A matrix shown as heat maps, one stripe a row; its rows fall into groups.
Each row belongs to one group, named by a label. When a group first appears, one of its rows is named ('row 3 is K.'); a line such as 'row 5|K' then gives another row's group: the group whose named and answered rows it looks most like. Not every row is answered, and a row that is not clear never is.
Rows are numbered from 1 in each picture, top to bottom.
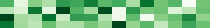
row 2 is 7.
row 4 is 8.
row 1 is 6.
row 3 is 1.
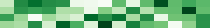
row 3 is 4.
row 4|7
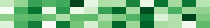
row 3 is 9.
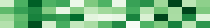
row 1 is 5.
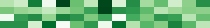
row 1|7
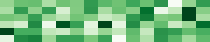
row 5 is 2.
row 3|9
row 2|9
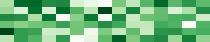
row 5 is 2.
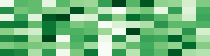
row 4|1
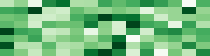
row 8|4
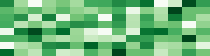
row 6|9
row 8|8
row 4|6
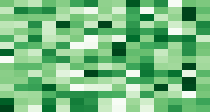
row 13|1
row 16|1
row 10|9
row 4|7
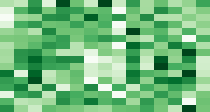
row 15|6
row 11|9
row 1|7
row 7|5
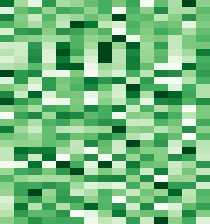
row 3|8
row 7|7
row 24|7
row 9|7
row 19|8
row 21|5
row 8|7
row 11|2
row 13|5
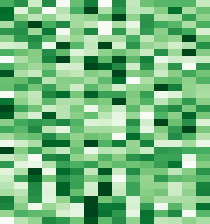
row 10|4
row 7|7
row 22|2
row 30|4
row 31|4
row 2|6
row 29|6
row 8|1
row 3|8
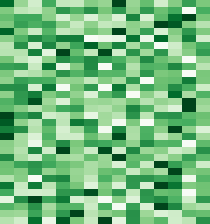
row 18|1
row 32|7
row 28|6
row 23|8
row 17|2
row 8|7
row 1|8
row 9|6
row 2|6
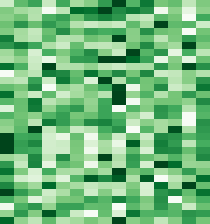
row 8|5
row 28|2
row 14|8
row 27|1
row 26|4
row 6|8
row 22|2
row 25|8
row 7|9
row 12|7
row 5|6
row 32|8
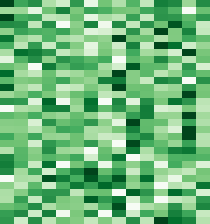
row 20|9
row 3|2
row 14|9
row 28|5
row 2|6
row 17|9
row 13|8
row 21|5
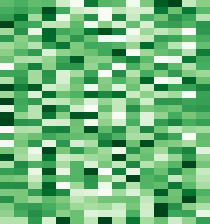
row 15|2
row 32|7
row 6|1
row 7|6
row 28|1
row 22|5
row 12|9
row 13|2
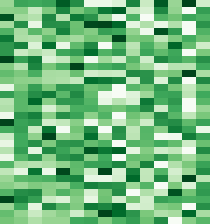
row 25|7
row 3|1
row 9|2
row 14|1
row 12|4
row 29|2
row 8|6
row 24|4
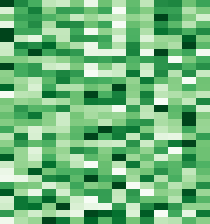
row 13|8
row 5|2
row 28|1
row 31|4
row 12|6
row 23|8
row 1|2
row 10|2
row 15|4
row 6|1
